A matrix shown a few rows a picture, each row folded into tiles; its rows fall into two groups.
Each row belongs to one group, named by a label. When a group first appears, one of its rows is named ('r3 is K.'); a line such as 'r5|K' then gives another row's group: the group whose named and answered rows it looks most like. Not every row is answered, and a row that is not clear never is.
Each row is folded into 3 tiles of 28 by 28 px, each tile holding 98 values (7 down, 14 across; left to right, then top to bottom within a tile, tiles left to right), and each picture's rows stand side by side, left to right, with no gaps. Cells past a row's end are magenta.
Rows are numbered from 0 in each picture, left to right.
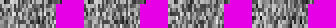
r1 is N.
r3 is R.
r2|N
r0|N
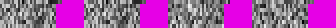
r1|N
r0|N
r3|R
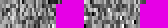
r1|N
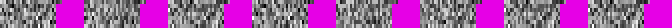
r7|N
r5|N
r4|N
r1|R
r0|N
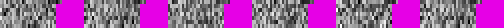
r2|N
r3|N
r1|R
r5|R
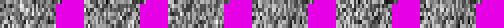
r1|N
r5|R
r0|R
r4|N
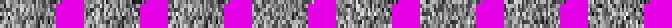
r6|N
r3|R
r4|R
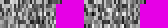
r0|N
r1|N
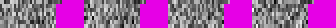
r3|N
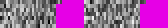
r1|N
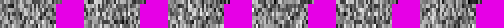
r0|R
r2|R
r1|N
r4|N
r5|R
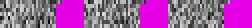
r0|R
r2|R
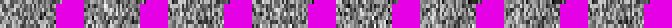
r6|R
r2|N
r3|N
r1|R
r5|R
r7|N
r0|R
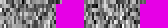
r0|N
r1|R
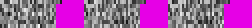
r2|N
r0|N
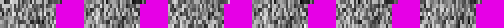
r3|R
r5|R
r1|R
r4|N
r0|N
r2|R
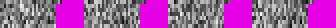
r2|N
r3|R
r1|N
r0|R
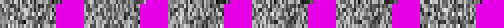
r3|N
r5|N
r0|N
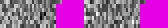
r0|R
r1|N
